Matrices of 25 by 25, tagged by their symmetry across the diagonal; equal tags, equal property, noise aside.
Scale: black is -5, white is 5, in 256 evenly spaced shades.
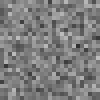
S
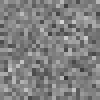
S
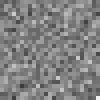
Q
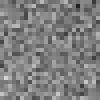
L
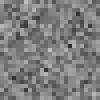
Q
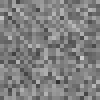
L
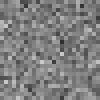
L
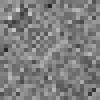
Q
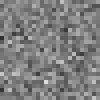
S
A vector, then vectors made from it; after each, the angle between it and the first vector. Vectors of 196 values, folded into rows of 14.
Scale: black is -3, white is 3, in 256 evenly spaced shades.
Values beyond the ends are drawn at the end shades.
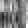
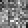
partly opposed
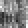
nearly parallel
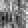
nearly parallel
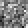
partly aligned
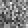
partly aligned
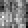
nearly opposite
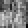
nearly opposite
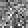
orthogonal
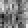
nearly parallel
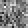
partly aligned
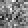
partly aligned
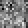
partly opposed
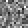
orthogonal
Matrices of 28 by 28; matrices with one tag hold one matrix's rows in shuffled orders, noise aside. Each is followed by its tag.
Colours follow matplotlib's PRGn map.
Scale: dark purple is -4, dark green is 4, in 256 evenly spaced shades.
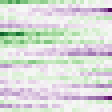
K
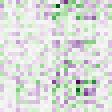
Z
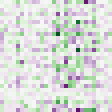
Z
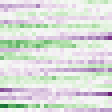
K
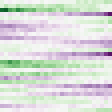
K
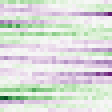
K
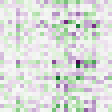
Z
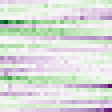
K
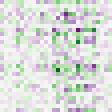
Z
